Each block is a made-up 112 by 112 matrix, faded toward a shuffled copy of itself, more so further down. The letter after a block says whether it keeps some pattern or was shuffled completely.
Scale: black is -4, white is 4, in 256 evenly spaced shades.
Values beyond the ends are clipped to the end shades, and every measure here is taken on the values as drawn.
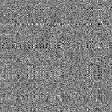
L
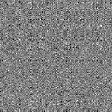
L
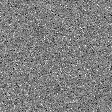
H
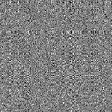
L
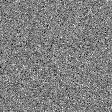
H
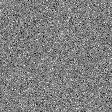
H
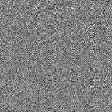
L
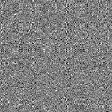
L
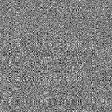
L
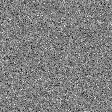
H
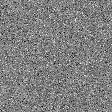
H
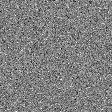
H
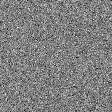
H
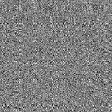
L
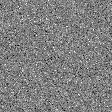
H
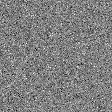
H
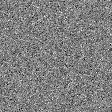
H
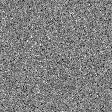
H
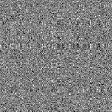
L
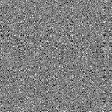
L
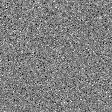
H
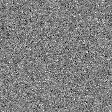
H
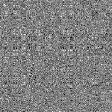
L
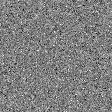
H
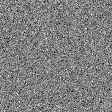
H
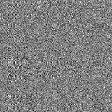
L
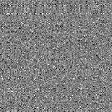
L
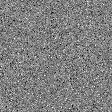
H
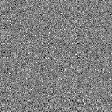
L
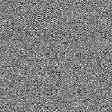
L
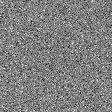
H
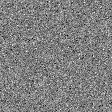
H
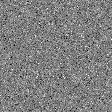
H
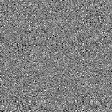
L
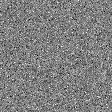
H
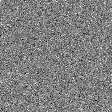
H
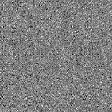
L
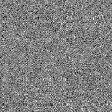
L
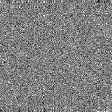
L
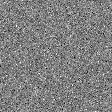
H
